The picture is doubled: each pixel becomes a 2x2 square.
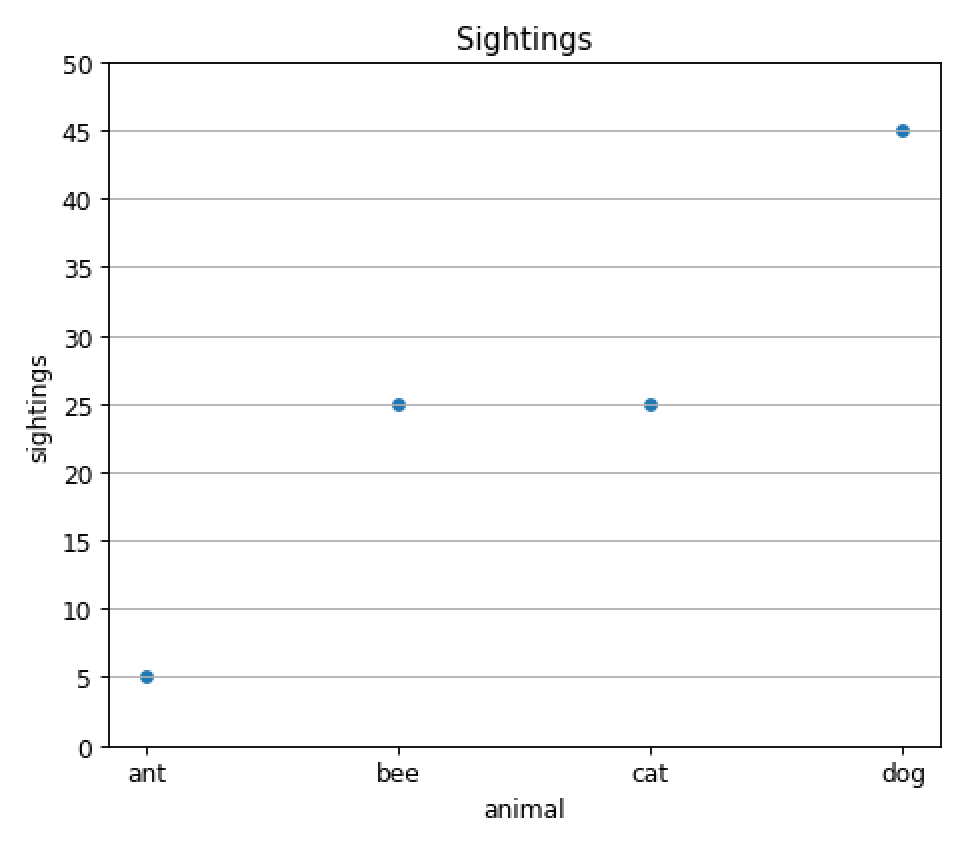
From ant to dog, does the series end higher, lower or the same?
higher
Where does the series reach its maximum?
dog
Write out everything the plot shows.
Title: Sightings
x-axis: animal, ticks ant bee cat dog
y-axis: sightings, ticks 0 5 10 15 20 25 30 35 40 45 50
Values:
5 25 25 45
